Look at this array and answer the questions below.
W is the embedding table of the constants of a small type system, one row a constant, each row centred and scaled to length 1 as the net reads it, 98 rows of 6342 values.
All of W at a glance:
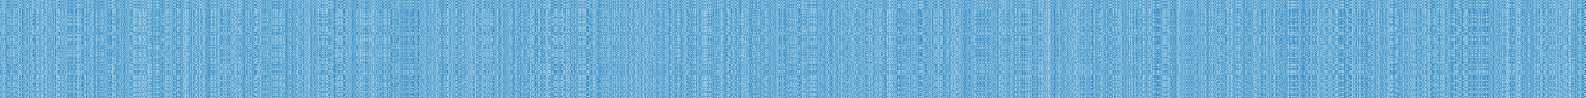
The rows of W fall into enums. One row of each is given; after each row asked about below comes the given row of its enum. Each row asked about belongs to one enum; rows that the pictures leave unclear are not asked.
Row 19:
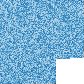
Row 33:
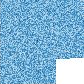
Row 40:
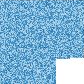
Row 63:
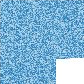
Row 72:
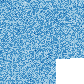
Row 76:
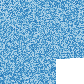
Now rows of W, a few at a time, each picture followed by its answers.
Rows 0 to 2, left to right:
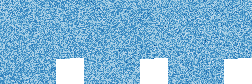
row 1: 72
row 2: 33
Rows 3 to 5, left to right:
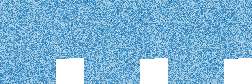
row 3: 63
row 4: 72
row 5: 72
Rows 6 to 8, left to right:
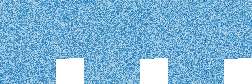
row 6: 63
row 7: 72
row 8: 33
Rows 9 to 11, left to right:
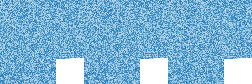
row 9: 76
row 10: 76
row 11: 63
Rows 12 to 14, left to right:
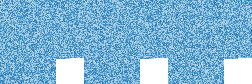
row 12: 76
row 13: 63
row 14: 40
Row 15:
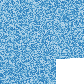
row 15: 63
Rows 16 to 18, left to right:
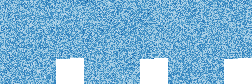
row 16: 40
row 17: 72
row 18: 76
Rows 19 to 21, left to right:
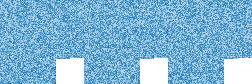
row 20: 40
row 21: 76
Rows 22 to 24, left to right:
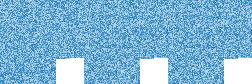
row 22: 76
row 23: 40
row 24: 40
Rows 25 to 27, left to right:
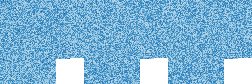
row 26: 63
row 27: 76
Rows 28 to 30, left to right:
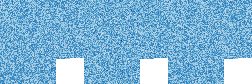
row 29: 33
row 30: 63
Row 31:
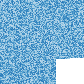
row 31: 63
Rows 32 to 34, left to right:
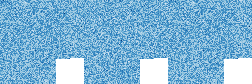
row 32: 72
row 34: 72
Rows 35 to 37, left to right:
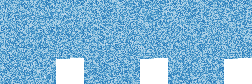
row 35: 40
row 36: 63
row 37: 76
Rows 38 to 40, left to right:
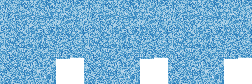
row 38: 40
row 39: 40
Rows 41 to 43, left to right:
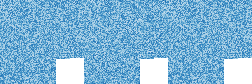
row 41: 76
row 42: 19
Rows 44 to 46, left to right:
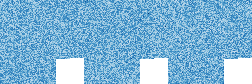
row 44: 63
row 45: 72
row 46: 19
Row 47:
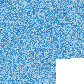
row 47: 72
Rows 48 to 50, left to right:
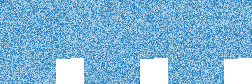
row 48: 72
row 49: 19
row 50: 40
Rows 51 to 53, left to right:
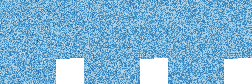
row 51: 33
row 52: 40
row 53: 76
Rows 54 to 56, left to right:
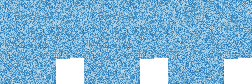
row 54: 40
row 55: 40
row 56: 19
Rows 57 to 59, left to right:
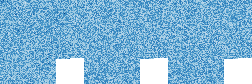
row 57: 72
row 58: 76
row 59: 63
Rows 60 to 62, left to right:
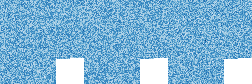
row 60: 40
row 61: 76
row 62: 33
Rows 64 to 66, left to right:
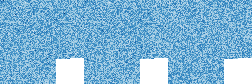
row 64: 72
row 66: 76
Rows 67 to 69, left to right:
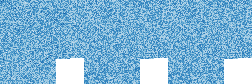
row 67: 72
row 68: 76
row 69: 76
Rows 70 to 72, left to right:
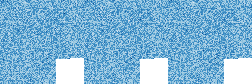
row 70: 72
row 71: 72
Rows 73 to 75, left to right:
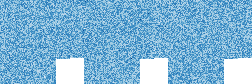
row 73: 40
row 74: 72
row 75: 76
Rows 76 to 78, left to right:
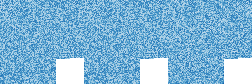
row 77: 76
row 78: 19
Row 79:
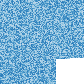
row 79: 63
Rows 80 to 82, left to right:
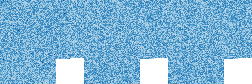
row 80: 72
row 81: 63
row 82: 63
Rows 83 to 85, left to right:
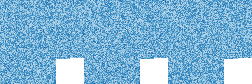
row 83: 40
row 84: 19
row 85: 76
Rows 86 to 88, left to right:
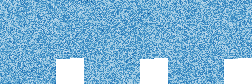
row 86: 19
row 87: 72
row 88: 63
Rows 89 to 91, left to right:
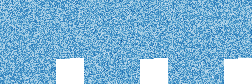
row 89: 76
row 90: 33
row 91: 40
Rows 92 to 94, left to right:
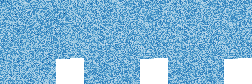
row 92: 72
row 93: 63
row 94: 63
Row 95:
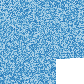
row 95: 76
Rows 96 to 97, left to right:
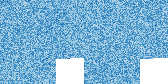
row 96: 72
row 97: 63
